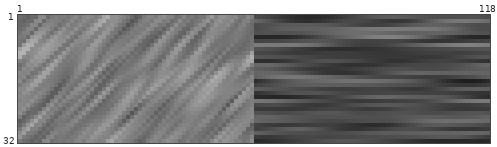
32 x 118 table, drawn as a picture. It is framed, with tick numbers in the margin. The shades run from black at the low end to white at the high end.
The table splits into one row of 2 panels. Panel 1,1: middling, slanting up to the right. Panel 1,2: low, streaked across.
